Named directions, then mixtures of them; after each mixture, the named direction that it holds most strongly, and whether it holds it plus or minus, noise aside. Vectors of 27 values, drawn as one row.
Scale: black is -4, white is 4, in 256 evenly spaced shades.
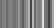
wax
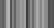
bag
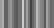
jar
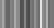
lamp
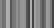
wax, minus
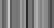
bag, plus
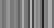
wax, minus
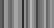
jar, minus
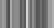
bag, minus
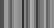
jar, minus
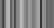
lamp, minus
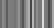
wax, plus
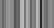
lamp, minus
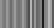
wax, minus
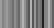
wax, minus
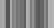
bag, minus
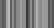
bag, plus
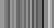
wax, minus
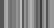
jar, minus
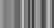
wax, minus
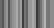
jar, minus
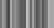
bag, minus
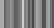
jar, plus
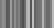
wax, plus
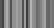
jar, minus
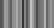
jar, minus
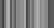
bag, plus
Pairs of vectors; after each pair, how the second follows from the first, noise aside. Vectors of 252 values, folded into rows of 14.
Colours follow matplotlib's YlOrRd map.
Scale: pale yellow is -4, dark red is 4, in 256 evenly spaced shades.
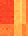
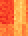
copied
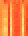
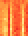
copied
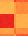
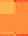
partly zeroed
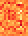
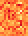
copied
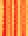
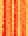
copied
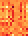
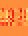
partly zeroed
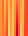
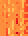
partly zeroed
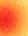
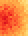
copied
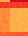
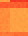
shrunk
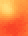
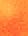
shrunk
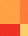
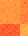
shrunk
